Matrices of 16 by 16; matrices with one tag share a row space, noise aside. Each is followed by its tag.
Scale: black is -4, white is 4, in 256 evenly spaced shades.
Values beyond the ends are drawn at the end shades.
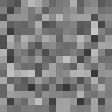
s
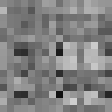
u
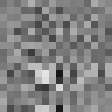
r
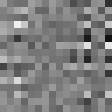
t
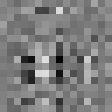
r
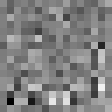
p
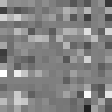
t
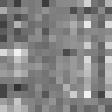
t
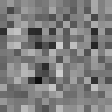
r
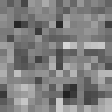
u
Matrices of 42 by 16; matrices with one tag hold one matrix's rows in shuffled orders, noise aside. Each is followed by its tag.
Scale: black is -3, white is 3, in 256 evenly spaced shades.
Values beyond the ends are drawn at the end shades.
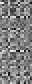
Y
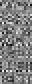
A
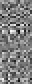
Y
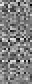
Y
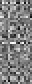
Y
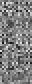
A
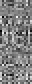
A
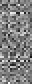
Y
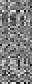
Y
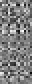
Y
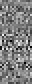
A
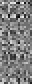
Y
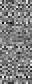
A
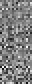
A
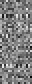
A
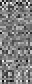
A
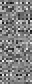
A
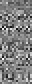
A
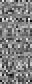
A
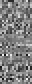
A
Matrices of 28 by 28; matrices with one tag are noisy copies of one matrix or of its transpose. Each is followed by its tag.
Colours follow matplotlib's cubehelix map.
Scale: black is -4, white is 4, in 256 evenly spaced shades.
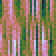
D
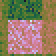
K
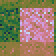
K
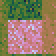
K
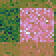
K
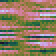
D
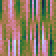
D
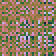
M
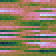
D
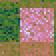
K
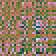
M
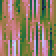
D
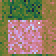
K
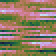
D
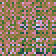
M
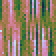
D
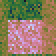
K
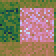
K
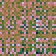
M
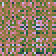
M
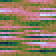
D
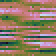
D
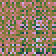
M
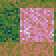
K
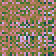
M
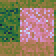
K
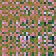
M
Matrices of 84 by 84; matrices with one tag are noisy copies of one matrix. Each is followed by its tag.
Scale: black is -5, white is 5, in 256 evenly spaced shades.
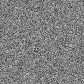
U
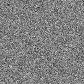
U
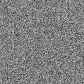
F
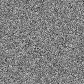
U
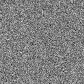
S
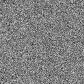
S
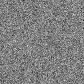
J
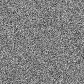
F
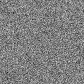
F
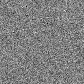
F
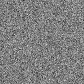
J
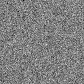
J
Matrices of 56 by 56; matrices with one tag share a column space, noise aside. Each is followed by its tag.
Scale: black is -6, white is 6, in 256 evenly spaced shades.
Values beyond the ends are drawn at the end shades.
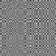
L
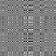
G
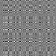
G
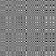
G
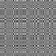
L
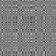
G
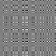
G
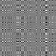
G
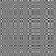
L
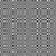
L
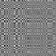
L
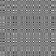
G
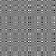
G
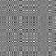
G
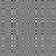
L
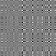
G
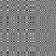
G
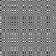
G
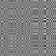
L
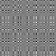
G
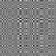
L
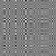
L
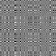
G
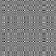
G
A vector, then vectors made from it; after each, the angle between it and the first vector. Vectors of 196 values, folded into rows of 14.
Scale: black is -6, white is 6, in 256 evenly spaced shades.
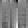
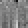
nearly parallel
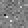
orthogonal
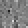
partly opposed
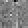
partly aligned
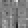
nearly opposite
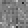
partly opposed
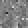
partly aligned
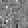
partly opposed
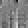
nearly parallel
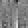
nearly parallel
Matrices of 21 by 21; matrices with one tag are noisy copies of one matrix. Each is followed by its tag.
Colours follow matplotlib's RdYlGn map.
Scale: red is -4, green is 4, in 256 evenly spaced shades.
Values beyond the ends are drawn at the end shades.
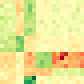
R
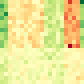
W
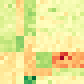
R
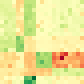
R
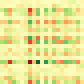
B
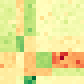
R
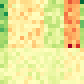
W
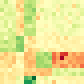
R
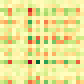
B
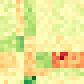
R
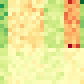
W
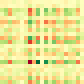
B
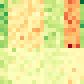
W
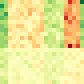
W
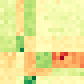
R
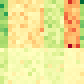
W
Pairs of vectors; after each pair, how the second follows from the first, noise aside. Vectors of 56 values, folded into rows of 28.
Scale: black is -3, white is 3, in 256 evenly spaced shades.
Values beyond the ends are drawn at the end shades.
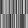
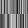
wrapped around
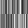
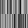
negated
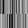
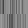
shrunk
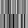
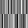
shuffled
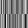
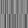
shrunk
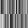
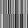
shuffled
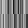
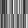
negated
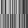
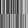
negated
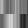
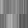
shrunk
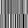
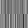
shrunk
